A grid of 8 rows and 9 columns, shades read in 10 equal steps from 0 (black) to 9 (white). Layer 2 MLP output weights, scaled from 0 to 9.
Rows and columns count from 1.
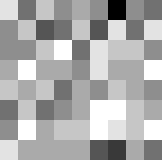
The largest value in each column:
8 9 7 9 7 9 9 7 9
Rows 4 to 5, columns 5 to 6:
5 8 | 6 5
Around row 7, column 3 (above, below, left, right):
4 6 9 7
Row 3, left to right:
5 5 7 9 4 8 7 7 5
